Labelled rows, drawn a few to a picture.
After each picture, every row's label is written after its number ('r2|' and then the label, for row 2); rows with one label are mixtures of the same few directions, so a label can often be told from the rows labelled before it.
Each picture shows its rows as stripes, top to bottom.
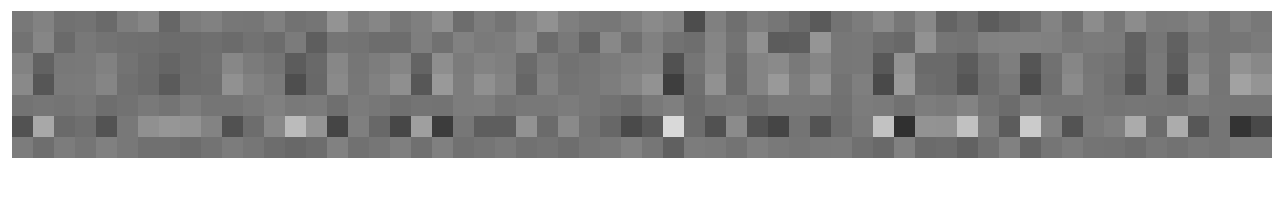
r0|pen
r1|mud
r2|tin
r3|tin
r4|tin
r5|tin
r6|tin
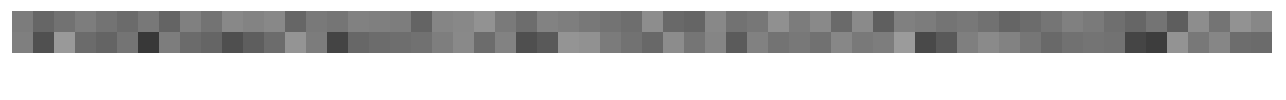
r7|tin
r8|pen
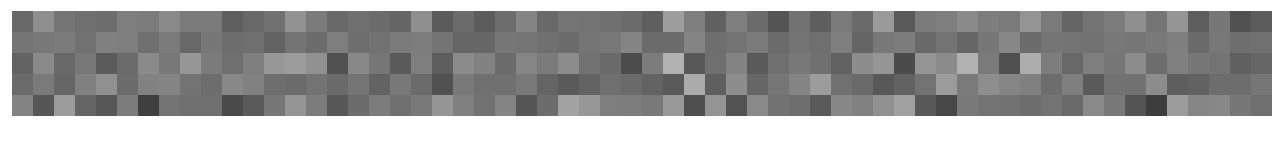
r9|tin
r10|tin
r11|tin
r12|pen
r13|pen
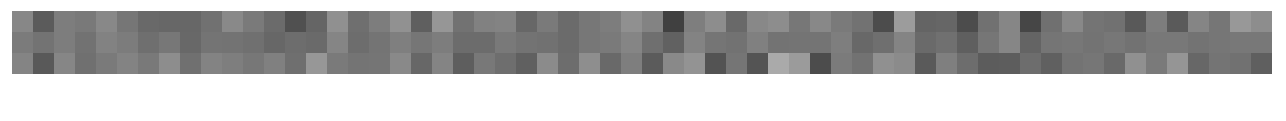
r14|tin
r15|tin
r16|mud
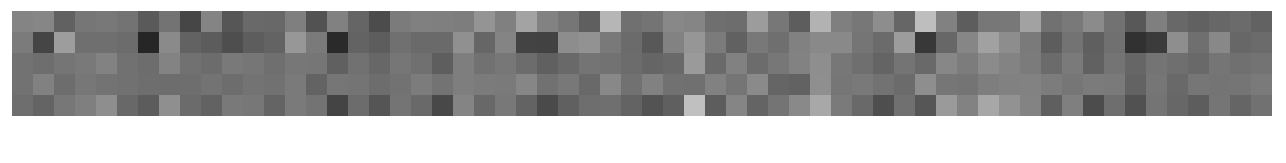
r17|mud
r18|pen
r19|pen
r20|mud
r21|pen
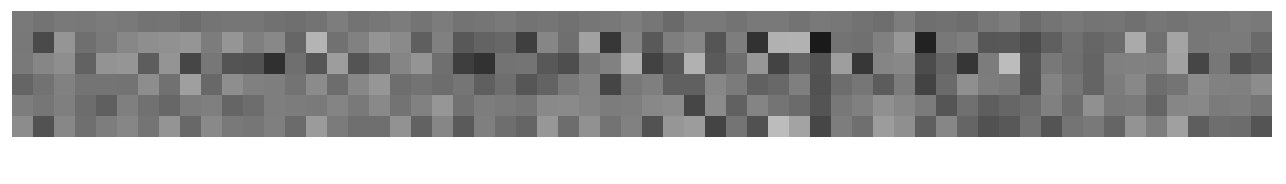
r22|tin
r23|mud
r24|tin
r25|mud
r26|pen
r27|mud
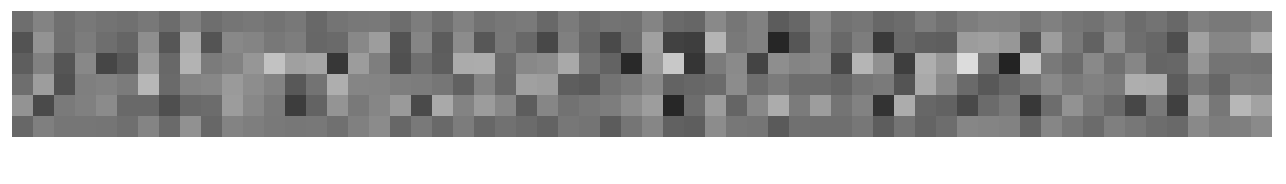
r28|mud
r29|mud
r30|tin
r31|pen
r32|tin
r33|mud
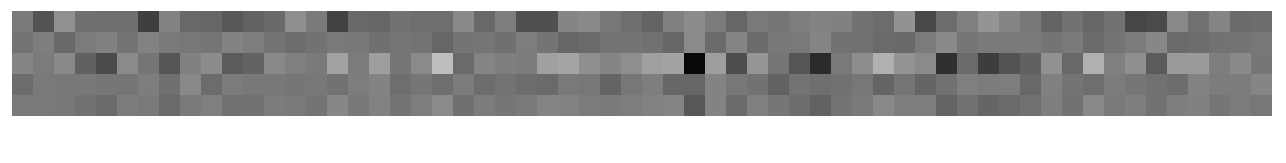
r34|pen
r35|pen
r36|pen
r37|mud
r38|pen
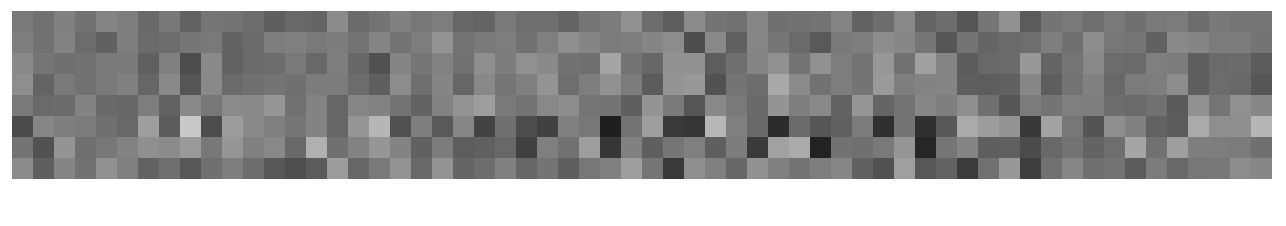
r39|tin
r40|pen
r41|mud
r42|mud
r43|tin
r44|mud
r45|mud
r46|tin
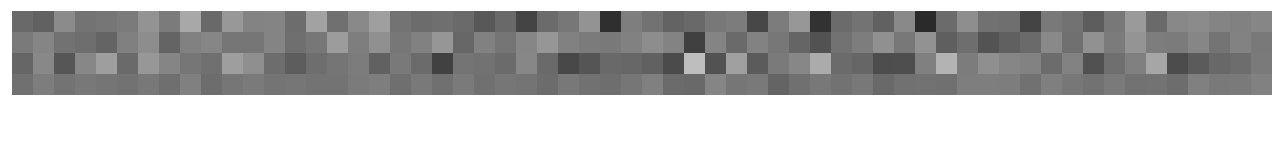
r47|mud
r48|pen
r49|pen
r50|mud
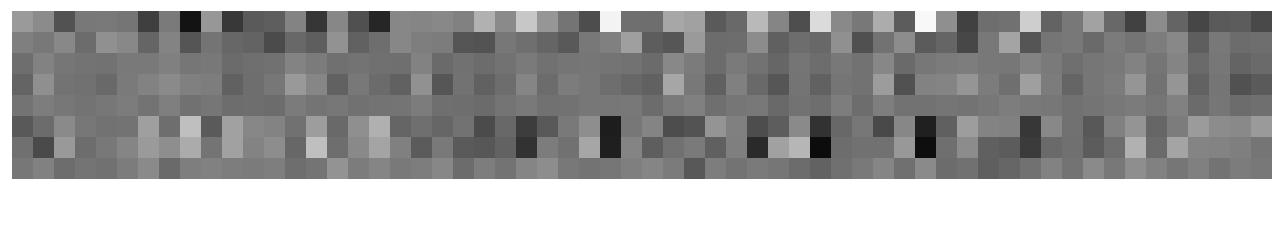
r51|mud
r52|tin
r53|tin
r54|tin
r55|tin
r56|mud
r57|mud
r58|pen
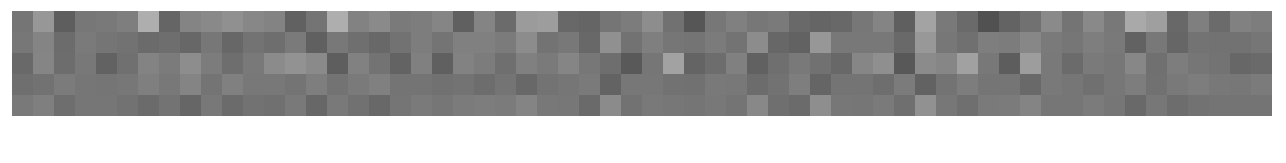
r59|pen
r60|mud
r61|tin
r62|mud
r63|mud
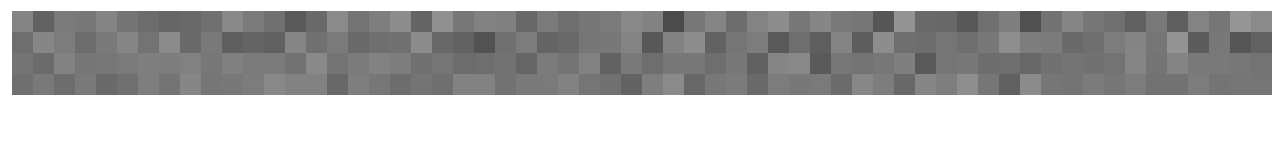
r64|tin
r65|tin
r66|mud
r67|tin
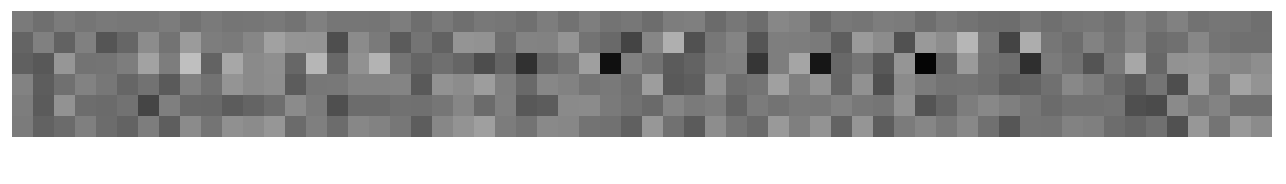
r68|mud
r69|tin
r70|mud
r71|tin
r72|pen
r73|tin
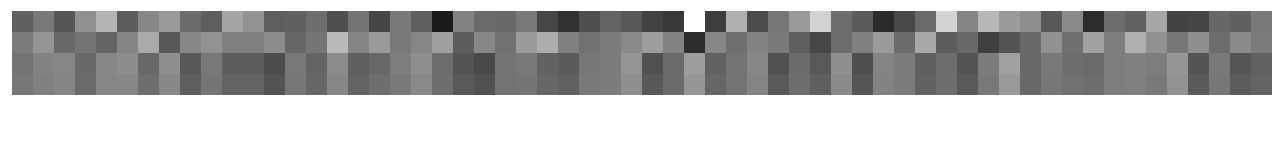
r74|pen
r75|pen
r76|tin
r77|tin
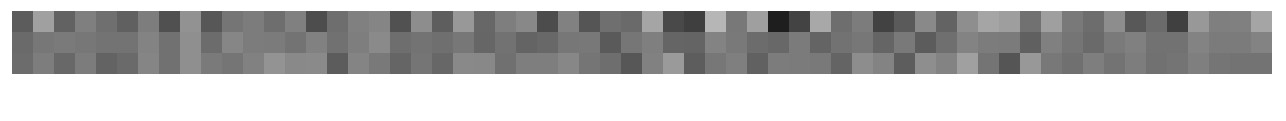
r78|mud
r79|mud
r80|tin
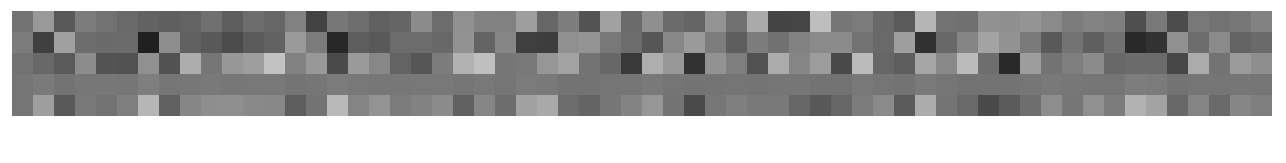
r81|mud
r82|pen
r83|tin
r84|pen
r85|pen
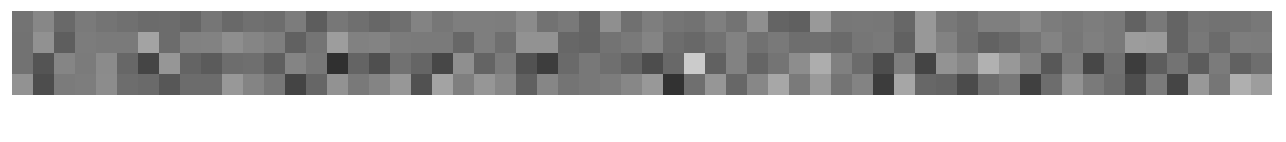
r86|mud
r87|pen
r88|pen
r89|tin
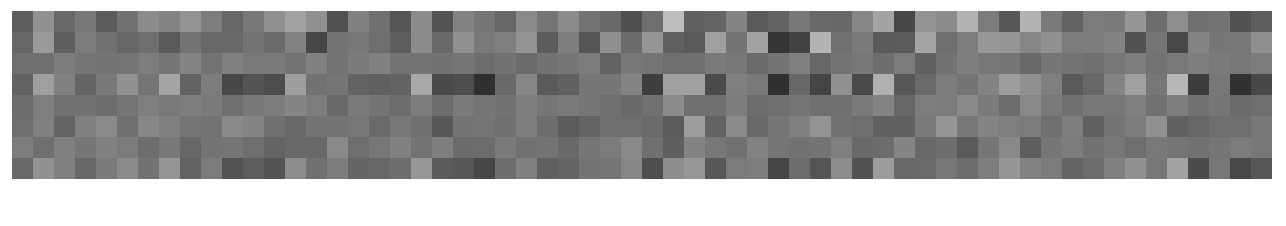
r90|tin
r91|mud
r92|mud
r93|tin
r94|tin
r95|pen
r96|tin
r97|tin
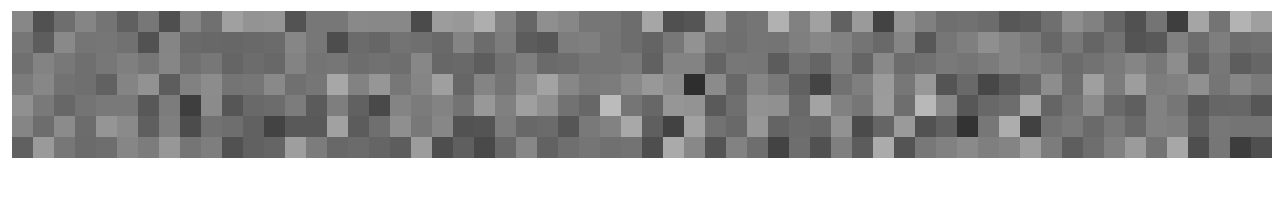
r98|tin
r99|pen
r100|tin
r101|pen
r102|mud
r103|tin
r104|tin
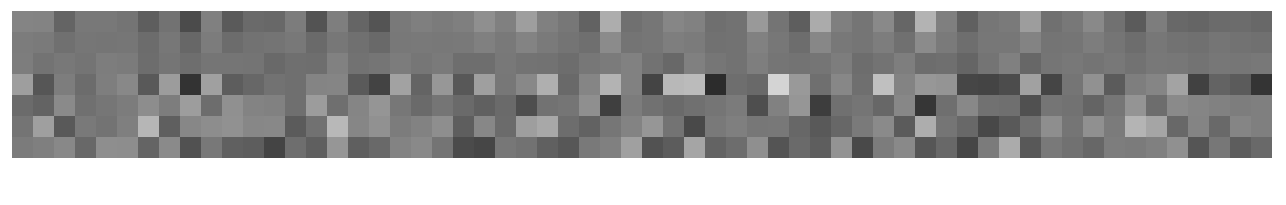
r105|mud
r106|mud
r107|tin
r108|mud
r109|mud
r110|pen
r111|tin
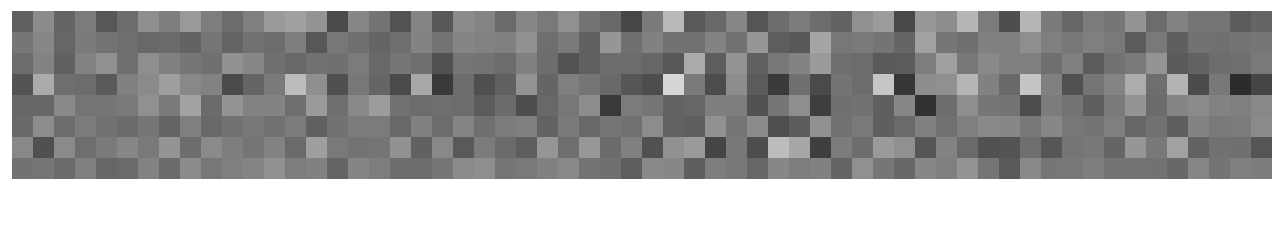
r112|tin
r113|mud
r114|pen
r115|tin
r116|mud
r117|mud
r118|mud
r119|tin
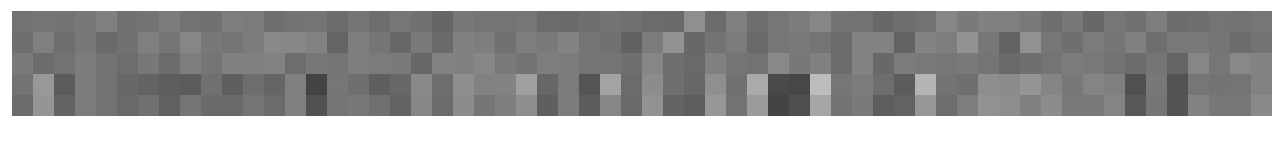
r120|pen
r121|tin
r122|tin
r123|mud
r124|mud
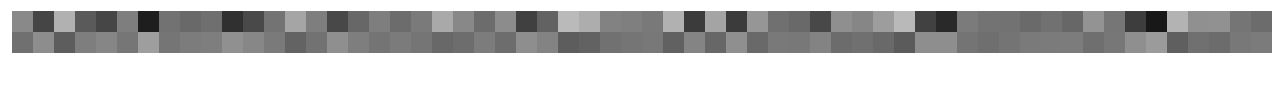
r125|pen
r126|pen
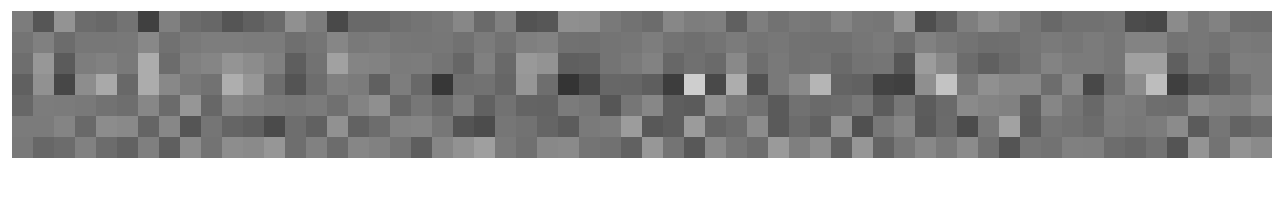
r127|pen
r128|pen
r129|pen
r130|pen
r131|mud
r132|tin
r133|tin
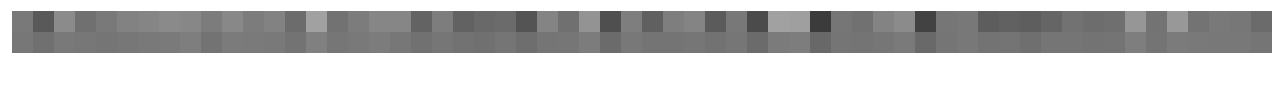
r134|mud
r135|mud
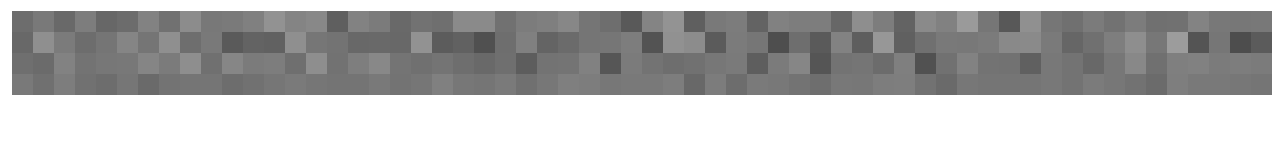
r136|tin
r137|tin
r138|mud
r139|pen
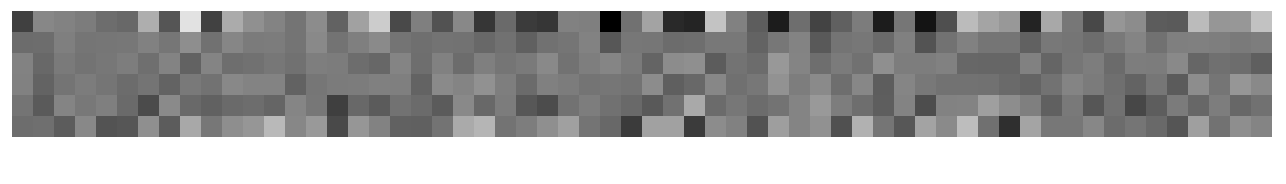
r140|mud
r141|mud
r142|mud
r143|tin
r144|pen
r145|tin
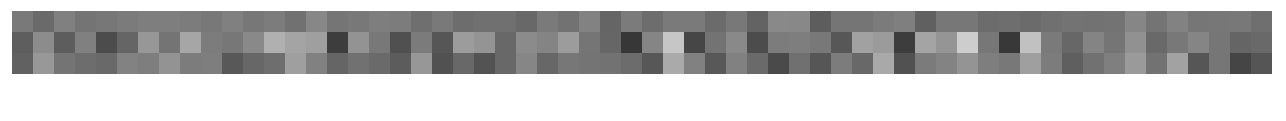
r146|mud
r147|tin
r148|tin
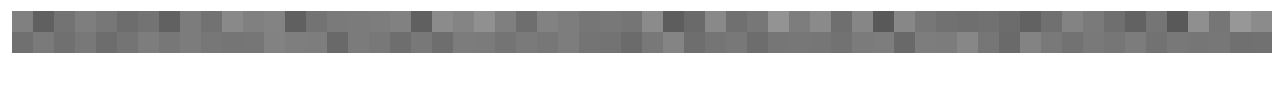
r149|tin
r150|tin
